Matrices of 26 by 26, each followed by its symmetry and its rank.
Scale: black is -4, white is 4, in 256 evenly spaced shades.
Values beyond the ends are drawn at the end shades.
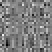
neither, rank three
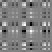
symmetric, rank one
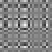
symmetric, rank one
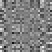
neither, rank three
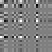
symmetric, rank one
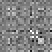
symmetric, rank three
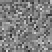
neither, full rank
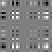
symmetric, rank one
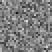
neither, full rank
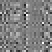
neither, rank three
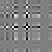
symmetric, rank one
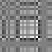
symmetric, rank one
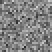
neither, full rank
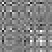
symmetric, rank three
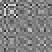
symmetric, rank three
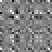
symmetric, rank three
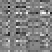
neither, rank three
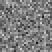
neither, full rank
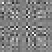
symmetric, rank three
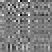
neither, rank three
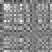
symmetric, rank three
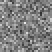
neither, full rank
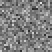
neither, full rank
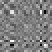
symmetric, rank three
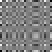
symmetric, rank one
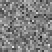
neither, full rank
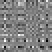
neither, rank three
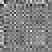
symmetric, rank three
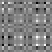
symmetric, rank one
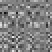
neither, rank three
